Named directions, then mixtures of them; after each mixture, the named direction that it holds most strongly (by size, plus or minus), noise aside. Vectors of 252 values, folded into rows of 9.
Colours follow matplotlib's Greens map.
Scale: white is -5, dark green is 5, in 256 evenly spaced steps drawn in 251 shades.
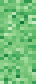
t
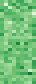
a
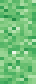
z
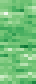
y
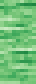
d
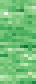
y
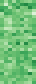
a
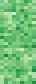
t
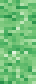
z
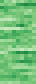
d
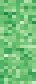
t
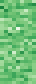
z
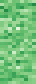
z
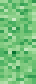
z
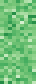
t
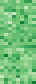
t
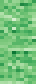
z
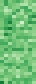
t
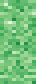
a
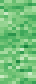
y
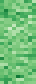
t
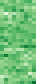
y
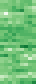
y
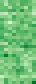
y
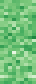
z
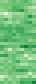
y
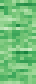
d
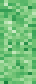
a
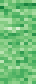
d
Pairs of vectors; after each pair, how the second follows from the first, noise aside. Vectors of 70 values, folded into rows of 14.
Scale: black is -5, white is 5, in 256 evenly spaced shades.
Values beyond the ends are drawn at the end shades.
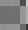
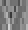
shuffled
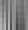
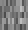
shuffled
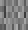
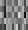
scaled up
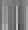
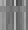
wrapped around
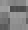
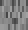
shuffled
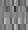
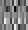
scaled up
